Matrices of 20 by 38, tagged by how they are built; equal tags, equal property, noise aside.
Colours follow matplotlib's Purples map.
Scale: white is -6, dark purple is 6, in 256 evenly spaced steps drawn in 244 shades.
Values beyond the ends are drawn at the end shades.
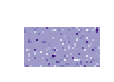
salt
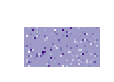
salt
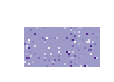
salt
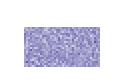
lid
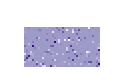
salt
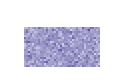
lid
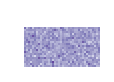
lid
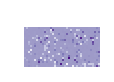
salt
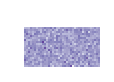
lid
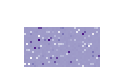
salt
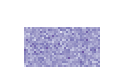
lid
